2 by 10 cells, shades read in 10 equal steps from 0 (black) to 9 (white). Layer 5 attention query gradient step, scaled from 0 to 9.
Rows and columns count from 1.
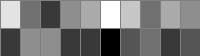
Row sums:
56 28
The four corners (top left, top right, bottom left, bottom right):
8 5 2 3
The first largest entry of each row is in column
6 2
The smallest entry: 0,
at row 2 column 6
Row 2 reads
2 5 5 2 2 0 3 4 2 3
